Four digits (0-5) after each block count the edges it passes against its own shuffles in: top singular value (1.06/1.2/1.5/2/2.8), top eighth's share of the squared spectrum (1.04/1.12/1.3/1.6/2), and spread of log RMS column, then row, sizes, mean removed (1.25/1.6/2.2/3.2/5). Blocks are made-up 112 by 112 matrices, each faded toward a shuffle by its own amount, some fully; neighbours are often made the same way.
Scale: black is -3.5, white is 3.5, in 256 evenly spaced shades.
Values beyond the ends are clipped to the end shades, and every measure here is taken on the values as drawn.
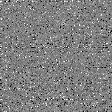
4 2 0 2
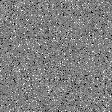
3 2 0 1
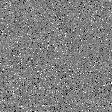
2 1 0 0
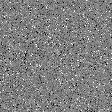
1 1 0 0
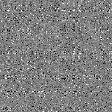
4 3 1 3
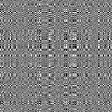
5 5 4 4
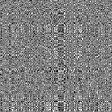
5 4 3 3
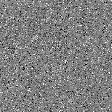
3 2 0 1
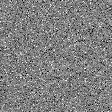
2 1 0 0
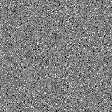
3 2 1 1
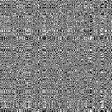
5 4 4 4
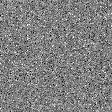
2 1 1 0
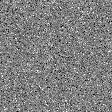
1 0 0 0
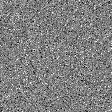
0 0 0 0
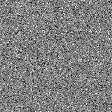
3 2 0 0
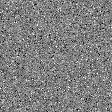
2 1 0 0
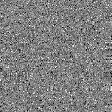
4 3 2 1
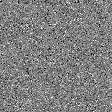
3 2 0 1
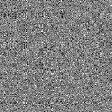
4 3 2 2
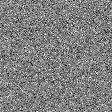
2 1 0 0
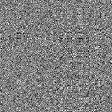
4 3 2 2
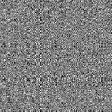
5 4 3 3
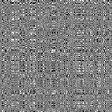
5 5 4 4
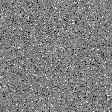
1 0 0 0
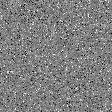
1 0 0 0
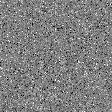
2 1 0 0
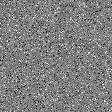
0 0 0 0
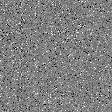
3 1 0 0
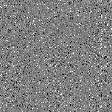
4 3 2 1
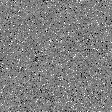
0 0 0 0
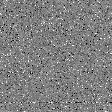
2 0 0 1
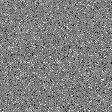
1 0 0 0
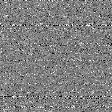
2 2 0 3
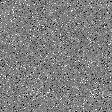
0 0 0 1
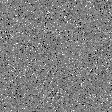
0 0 0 0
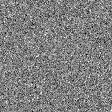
2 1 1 0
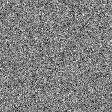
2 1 0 0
